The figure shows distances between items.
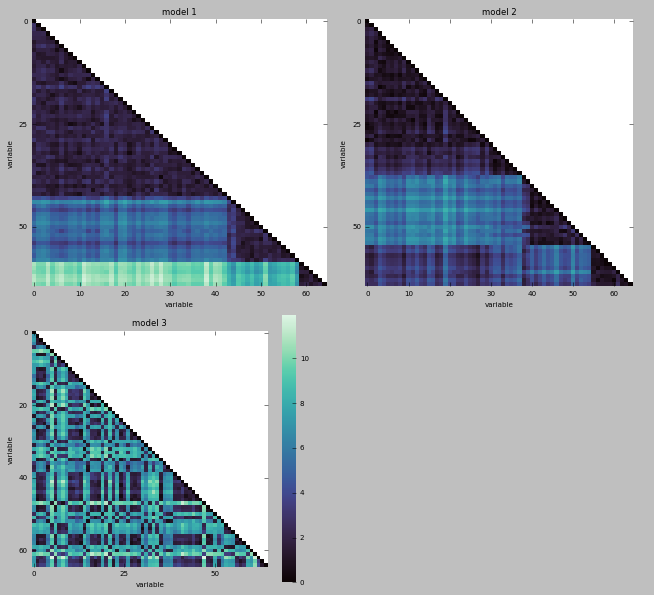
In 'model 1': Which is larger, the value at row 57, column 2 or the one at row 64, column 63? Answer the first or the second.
the first
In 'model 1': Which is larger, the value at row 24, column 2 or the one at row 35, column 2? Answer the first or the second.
the first
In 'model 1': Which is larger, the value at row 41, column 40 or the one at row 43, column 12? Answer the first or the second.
the second
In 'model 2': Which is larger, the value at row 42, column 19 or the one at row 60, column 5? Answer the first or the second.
the first
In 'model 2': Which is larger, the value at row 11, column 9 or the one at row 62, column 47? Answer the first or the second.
the second
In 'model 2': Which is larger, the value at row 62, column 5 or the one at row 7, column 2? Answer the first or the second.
the first
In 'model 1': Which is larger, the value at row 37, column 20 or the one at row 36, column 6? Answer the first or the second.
the second
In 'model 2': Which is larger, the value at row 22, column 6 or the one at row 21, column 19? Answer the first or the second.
the second
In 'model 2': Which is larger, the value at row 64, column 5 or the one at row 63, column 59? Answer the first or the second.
the first
